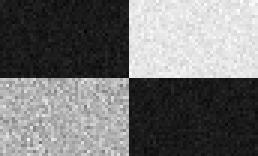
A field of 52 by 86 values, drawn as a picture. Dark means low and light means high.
The table splits into 2 rows of 2 panels. Panel 1,1: very low, fine-grained, faint in contrast. Panel 1,2: very high, fine-grained, faint in contrast. Panel 2,1: high, fine-grained. Panel 2,2: very low, fine-grained, faint in contrast.
